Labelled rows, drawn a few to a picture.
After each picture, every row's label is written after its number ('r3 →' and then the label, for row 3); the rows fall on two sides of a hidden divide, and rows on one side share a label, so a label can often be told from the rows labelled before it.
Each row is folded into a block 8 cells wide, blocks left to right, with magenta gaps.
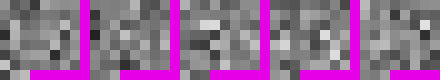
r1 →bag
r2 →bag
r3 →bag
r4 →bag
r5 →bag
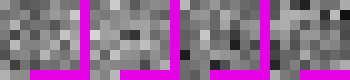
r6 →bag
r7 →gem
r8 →bag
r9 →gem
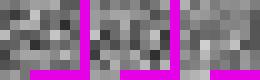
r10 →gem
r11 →gem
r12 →gem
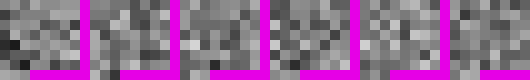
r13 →bag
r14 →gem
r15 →bag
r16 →bag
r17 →bag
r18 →bag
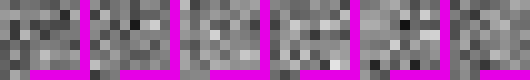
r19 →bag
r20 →bag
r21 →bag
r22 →bag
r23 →bag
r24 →bag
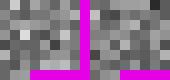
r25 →bag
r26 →bag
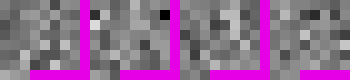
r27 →bag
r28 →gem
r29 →bag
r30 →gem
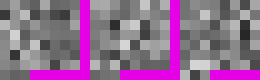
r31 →gem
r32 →bag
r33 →gem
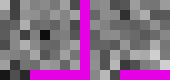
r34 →bag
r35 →bag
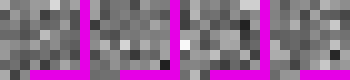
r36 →gem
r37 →bag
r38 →gem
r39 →bag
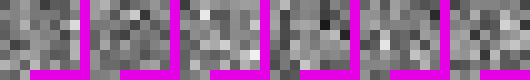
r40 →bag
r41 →bag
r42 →bag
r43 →gem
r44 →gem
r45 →bag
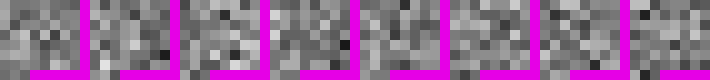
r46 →bag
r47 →gem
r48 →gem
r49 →gem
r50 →bag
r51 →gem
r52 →bag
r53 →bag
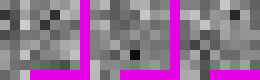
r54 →bag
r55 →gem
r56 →gem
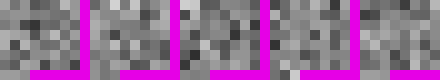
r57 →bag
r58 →gem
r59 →gem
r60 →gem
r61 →bag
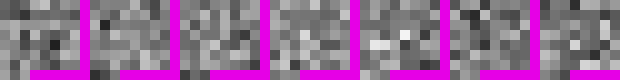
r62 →bag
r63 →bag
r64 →bag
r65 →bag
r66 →gem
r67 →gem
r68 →bag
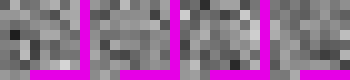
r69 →gem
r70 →bag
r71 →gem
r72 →gem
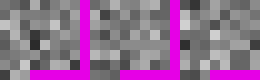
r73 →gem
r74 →bag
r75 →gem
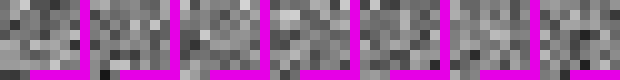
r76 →bag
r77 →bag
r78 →bag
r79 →gem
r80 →bag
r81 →gem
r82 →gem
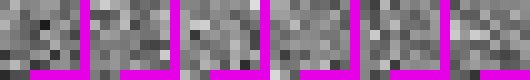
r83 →gem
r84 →bag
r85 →gem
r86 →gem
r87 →bag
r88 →gem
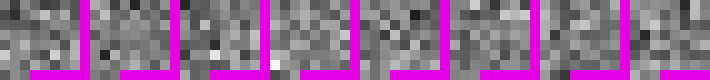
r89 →bag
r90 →gem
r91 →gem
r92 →bag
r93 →gem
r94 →bag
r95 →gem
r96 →gem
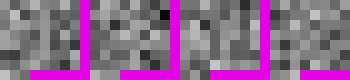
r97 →gem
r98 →gem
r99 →gem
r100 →bag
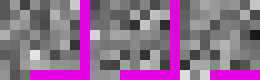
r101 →gem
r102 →bag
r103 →gem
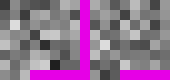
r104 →gem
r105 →gem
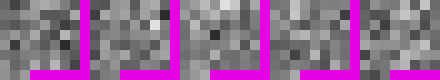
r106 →gem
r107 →bag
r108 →gem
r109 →gem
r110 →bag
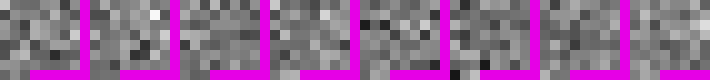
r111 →gem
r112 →bag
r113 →gem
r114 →bag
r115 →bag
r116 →bag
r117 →gem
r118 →gem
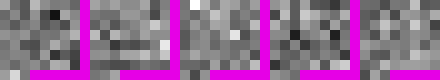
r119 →gem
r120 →bag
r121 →gem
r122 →gem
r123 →bag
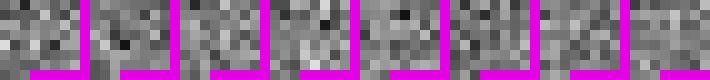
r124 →bag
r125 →gem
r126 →bag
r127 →bag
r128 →gem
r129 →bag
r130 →gem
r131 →gem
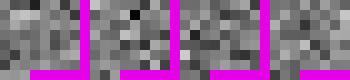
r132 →gem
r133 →gem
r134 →gem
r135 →bag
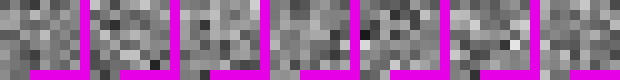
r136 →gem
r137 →gem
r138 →gem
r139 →gem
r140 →bag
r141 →bag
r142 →gem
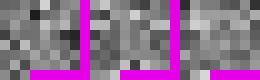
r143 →gem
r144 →bag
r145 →bag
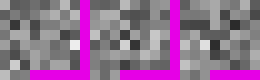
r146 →bag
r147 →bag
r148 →gem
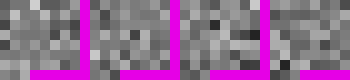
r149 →gem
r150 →bag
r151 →gem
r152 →bag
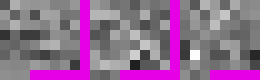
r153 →gem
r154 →gem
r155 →gem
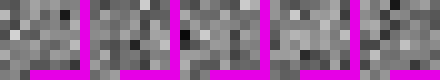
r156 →bag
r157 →bag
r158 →bag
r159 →bag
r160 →gem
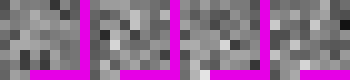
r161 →bag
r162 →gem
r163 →bag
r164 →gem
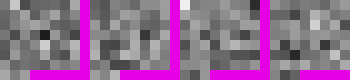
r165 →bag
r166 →bag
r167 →gem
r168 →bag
